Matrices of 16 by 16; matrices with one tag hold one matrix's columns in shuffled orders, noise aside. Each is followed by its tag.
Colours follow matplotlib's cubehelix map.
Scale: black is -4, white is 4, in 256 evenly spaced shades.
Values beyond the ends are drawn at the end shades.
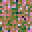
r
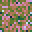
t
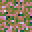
t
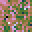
r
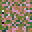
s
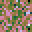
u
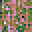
r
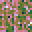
r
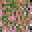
u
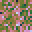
u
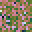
t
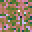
t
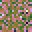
s
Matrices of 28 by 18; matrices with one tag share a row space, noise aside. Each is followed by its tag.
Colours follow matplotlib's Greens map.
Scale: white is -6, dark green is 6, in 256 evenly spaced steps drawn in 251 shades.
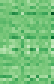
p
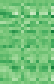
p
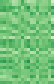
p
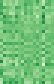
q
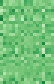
q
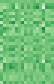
q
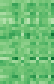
p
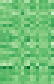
p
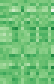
p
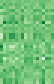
q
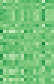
q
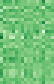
q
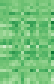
p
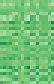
p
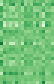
q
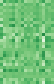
q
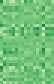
q
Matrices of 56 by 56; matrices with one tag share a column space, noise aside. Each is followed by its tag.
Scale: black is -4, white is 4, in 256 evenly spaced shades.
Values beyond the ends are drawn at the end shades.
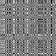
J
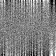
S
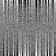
S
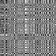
J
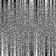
S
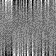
S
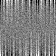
S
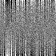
S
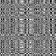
J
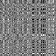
J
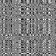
J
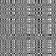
J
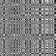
J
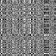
J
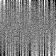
S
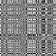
J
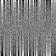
S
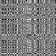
J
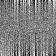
S
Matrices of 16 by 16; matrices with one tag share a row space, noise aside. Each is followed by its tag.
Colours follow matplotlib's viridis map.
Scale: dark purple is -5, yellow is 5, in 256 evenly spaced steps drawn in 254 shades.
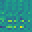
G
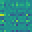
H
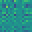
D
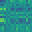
H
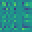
D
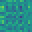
G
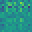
G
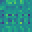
G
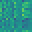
D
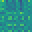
G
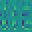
D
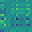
H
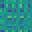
G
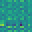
G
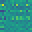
H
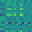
G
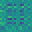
G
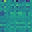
H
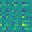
D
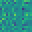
D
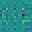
D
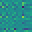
D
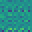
G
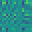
D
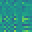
D
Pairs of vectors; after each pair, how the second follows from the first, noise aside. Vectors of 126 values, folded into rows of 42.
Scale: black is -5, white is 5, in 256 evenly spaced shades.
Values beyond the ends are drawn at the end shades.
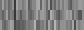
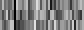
scaled up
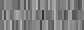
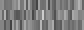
negated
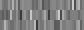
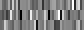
scaled up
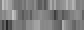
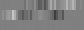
partly zeroed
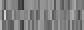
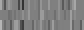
partly zeroed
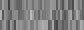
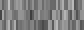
negated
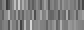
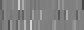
partly zeroed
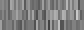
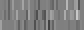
partly zeroed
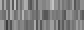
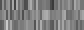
negated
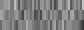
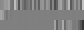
partly zeroed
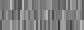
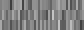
negated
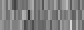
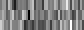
scaled up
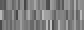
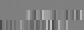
partly zeroed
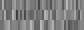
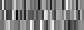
scaled up
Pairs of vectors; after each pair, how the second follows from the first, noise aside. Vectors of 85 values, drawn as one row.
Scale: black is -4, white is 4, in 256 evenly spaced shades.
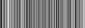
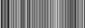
sign-scrambled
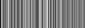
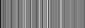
partly zeroed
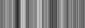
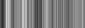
wrapped around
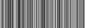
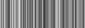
sign-scrambled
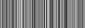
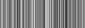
sign-scrambled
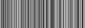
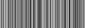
wrapped around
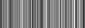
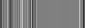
partly zeroed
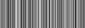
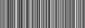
sign-scrambled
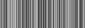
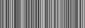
sign-scrambled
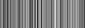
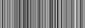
wrapped around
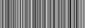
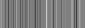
partly zeroed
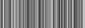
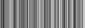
sign-scrambled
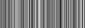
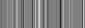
partly zeroed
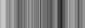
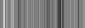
partly zeroed
